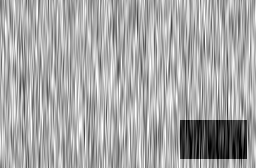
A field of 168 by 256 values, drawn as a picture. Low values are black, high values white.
Odd patch: lower, in the bottom right. Mirror symmetry: none. Histogram: skewed, a long tail of low values. Ninth with the lowest average: bottom right.
